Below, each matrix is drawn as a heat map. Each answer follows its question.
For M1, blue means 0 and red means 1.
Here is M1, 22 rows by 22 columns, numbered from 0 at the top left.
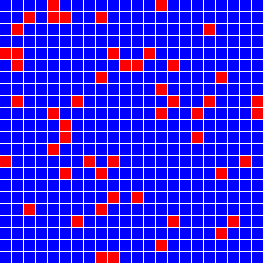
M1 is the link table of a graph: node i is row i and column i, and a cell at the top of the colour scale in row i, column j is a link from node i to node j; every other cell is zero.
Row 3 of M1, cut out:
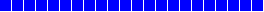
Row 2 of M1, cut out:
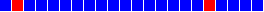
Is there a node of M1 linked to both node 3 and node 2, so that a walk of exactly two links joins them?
no
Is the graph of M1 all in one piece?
no
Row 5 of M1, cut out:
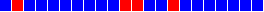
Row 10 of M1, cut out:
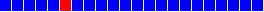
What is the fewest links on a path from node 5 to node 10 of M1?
1
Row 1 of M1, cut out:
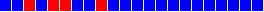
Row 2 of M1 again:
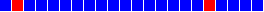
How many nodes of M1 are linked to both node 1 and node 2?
0
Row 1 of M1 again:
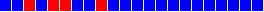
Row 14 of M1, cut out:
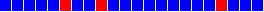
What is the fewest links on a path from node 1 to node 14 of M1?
2
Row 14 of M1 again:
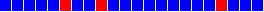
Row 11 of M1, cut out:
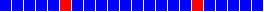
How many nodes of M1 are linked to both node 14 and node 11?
1
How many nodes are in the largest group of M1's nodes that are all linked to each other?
2
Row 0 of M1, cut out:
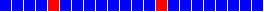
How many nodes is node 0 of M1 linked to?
2
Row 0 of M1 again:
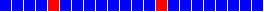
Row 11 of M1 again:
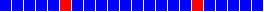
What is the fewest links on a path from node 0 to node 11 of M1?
4
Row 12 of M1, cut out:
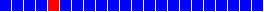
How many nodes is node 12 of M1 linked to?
1
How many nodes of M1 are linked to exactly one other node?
5
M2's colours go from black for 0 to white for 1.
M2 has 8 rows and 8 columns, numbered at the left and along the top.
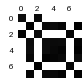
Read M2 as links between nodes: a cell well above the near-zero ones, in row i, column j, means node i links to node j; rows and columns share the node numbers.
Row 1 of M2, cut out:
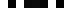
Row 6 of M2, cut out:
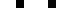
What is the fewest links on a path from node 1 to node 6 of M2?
1
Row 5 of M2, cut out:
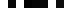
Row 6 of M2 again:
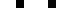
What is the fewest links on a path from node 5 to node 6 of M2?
1
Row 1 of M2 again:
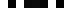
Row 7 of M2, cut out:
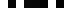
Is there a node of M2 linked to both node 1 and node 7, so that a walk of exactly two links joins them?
yes
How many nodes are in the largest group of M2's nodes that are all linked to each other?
3
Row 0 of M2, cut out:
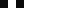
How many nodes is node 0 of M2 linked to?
6
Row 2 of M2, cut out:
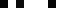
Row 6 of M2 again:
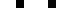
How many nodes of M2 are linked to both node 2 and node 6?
5
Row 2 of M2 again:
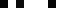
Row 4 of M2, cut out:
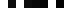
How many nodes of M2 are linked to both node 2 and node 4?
0
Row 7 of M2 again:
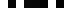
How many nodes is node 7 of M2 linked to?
3
